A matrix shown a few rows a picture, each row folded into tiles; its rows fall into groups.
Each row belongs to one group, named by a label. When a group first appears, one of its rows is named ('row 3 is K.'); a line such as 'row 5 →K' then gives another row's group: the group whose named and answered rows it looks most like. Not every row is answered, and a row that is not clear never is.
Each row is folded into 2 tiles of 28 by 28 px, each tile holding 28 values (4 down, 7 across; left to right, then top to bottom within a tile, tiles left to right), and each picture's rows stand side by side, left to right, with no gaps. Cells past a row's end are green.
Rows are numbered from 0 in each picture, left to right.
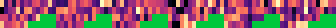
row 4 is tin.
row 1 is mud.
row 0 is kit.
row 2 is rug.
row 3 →rug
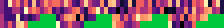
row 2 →kit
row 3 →kit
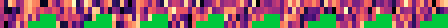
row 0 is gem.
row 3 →mud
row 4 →mud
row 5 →tin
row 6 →mud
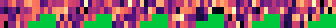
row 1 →mud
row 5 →gem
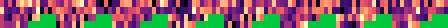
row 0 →gem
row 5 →rug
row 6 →kit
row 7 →rug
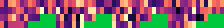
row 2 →tin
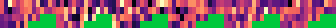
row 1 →mud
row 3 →gem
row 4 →mud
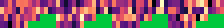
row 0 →gem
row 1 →kit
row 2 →kit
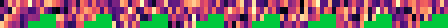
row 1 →kit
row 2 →tin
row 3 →gem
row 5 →kit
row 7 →gem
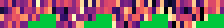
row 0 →kit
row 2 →kit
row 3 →rug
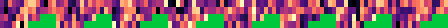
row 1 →rug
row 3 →rug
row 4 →mud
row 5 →tin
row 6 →rug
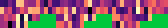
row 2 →rug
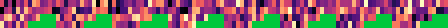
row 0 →kit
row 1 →kit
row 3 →rug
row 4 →mud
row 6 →mud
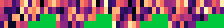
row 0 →gem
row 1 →kit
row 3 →tin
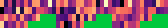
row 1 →gem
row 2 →mud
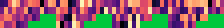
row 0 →tin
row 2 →gem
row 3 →gem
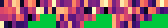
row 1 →mud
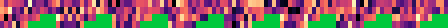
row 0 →mud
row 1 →kit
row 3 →tin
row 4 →gem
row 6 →mud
